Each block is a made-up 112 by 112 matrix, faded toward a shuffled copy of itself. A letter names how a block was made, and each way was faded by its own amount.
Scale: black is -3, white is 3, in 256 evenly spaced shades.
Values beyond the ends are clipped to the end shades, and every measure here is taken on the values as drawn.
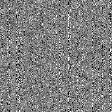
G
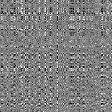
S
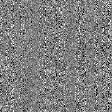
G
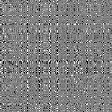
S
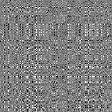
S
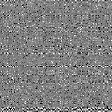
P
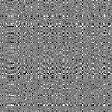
S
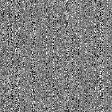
G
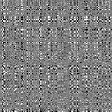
S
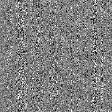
G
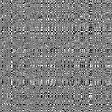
S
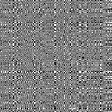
S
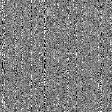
G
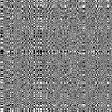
S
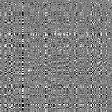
S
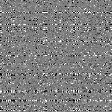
P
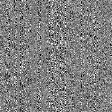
G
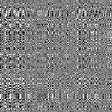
S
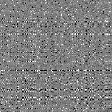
P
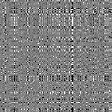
S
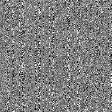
G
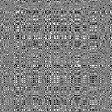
S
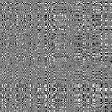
S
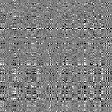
S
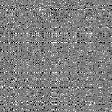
P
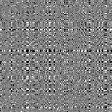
S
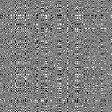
S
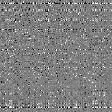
P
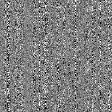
G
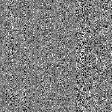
G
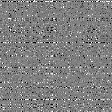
P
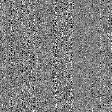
G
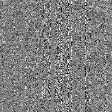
G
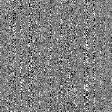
G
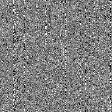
G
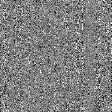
G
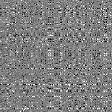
P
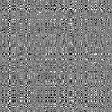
S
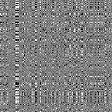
S
